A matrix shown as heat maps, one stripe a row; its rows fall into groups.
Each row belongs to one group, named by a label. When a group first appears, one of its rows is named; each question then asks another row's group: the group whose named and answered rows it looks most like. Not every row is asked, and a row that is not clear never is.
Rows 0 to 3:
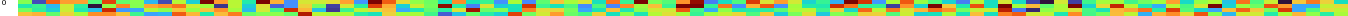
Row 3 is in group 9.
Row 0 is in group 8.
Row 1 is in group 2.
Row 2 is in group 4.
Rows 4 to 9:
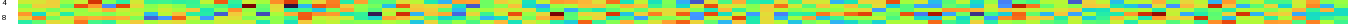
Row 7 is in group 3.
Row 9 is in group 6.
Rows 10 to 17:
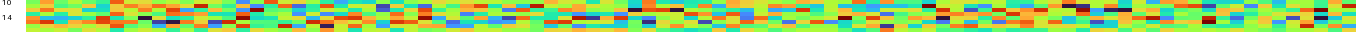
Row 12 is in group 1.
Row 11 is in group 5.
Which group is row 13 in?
2
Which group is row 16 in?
2
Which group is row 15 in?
9
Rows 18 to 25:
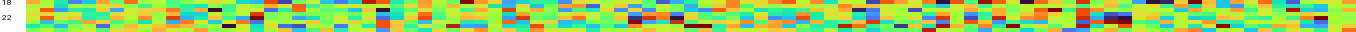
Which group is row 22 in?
1
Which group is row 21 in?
1
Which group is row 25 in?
5
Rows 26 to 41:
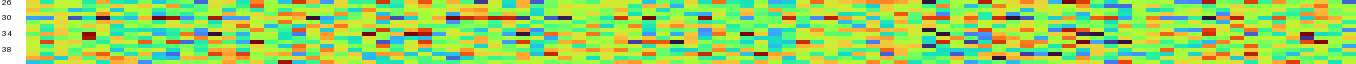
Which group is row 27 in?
1
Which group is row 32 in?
6
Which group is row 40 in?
9
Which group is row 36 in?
1
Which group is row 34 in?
9
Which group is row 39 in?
8
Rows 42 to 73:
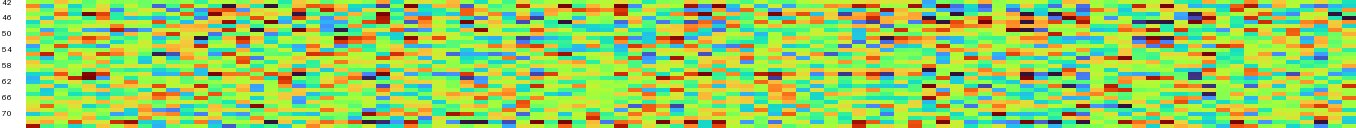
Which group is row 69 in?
8
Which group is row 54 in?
2
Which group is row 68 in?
1
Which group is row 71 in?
6
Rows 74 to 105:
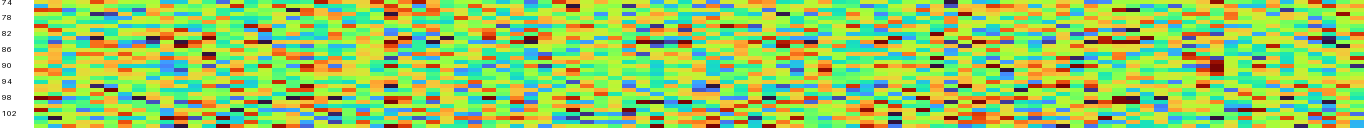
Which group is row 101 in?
3
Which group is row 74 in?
9
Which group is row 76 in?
4
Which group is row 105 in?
8
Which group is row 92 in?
9
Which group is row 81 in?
1
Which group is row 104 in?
2
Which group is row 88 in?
5
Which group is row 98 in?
4
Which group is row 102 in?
2
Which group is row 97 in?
6
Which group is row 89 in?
9
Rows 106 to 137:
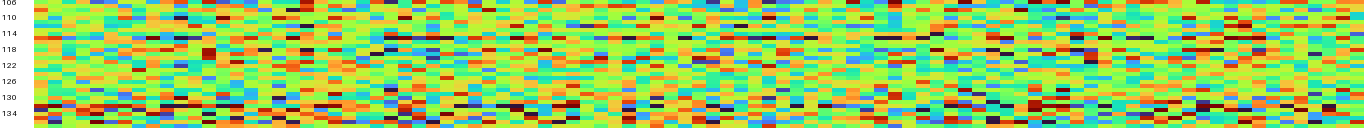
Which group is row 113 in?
5
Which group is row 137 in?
8
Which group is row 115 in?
8
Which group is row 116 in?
9
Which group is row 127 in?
3
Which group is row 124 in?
9
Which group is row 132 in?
9
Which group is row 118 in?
5
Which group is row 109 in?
8
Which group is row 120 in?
6
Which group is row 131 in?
3
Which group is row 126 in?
3
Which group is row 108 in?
4
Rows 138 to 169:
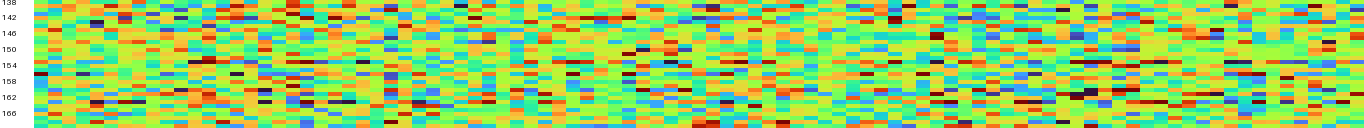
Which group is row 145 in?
9
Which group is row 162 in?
4
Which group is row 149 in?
1
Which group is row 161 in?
5
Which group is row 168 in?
8
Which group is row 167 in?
6
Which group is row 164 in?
9
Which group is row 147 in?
5
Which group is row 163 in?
4
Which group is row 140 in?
8
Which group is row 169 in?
2
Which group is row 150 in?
1
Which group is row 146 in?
5
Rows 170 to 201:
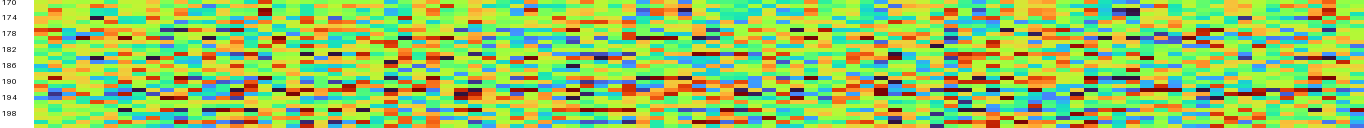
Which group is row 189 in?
1
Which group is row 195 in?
8
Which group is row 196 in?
3
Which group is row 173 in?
1
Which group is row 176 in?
3
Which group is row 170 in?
1
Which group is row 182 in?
8
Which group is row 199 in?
8
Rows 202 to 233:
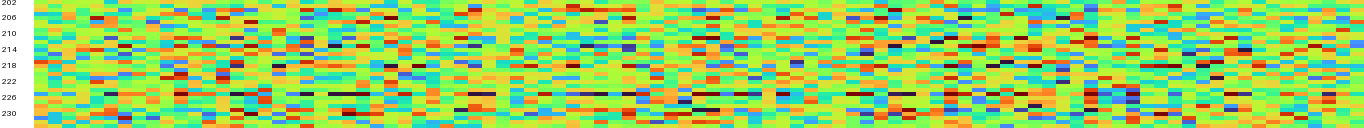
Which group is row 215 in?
6
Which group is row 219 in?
8
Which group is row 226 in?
1
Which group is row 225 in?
2
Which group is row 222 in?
8
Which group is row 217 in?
9
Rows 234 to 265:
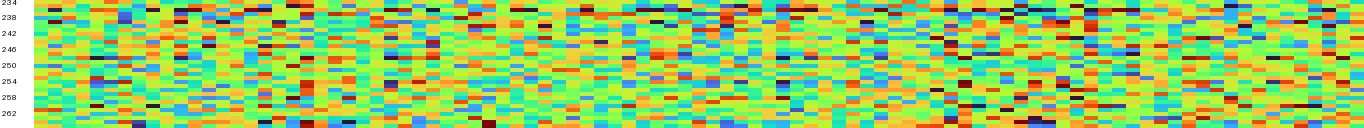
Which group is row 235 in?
4
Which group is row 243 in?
5
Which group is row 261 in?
9
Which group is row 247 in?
1
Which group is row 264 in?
4
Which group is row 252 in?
1
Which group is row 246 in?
1
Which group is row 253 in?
6
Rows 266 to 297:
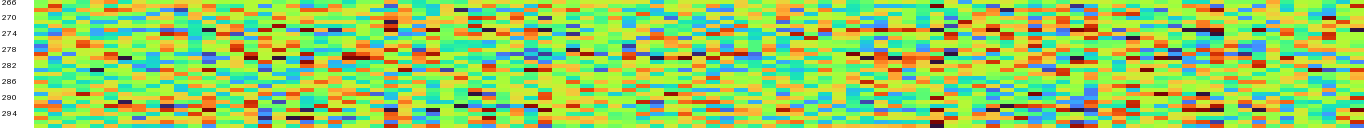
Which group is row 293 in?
5
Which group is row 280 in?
6
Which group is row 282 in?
4
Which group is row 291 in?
6
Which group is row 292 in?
9
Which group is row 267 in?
5
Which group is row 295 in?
4
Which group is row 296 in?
5
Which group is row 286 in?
3
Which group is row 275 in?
1
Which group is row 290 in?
5
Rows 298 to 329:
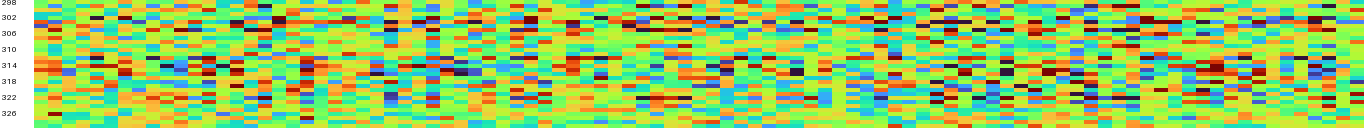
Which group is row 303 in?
3
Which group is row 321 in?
5
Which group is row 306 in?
3
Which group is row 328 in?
2
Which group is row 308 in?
5
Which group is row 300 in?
5
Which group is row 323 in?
5
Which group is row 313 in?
9
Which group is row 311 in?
6
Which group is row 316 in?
9
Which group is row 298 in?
2
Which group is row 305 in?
1
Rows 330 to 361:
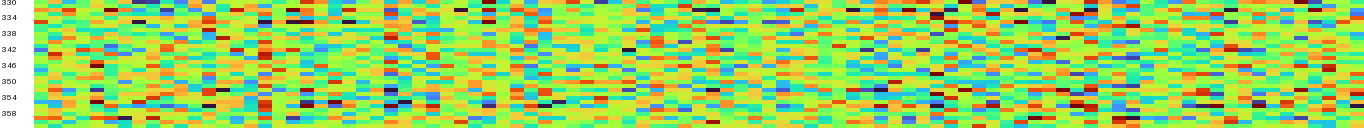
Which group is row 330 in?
4
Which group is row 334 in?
5
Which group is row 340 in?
1
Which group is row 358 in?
5
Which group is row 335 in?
4
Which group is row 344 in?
1
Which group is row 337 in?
6
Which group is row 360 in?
2
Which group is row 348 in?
5
